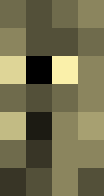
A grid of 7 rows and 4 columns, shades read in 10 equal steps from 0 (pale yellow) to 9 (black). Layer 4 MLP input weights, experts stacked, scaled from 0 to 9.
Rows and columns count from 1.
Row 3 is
1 9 0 4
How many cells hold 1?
1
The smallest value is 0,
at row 3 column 3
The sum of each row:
20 21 14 20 17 20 23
